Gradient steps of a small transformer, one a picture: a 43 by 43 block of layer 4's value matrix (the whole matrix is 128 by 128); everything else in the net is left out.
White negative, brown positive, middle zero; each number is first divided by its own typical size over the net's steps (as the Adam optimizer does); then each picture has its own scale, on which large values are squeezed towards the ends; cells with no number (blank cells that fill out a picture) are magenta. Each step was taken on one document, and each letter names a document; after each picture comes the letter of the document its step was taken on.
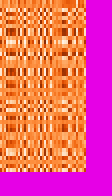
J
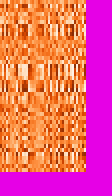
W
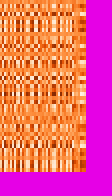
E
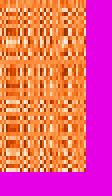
J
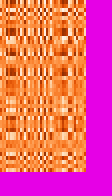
J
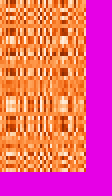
J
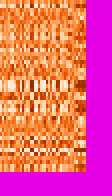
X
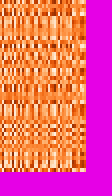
E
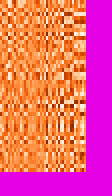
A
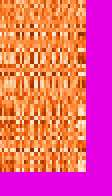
X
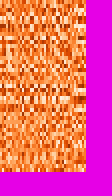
X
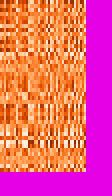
W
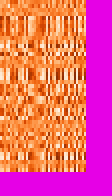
W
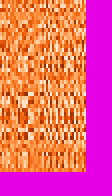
W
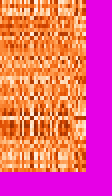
X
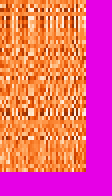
W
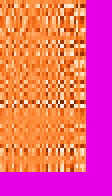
A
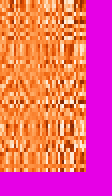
A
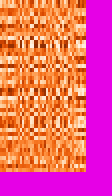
X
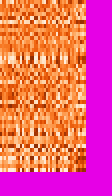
X
